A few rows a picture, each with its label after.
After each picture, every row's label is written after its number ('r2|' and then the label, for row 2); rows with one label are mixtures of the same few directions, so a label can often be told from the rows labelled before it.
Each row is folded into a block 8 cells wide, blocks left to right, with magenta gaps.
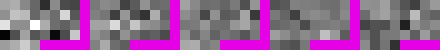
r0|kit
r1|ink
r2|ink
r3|kit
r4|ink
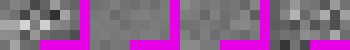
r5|ink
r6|kit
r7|ink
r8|ink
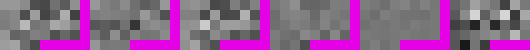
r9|ink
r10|ink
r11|ink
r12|ink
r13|kit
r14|ink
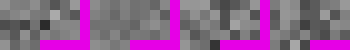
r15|ink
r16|ink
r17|ink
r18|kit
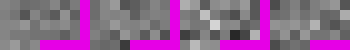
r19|ink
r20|ink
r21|kit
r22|ink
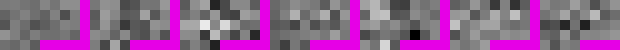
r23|kit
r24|kit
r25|ink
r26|ink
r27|kit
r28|kit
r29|ink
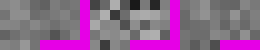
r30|kit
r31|kit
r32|ink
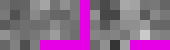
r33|kit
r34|kit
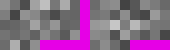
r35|kit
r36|ink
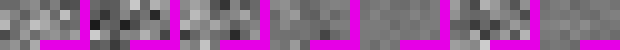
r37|kit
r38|kit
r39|kit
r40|kit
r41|kit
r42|ink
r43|ink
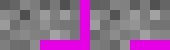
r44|kit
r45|kit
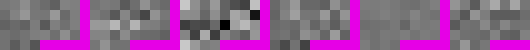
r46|ink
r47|ink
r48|ink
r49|ink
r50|ink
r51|kit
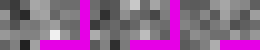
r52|kit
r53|kit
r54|ink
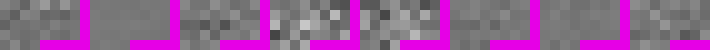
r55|kit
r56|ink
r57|ink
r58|kit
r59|kit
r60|ink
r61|kit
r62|kit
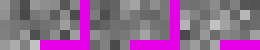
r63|ink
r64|kit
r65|kit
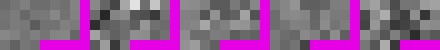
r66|kit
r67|kit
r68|ink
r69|ink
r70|kit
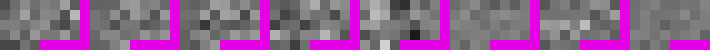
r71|ink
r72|ink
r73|ink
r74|kit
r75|kit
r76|kit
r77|ink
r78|kit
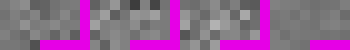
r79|ink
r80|kit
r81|kit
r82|ink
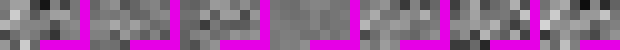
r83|kit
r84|ink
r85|ink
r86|ink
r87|kit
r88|ink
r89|kit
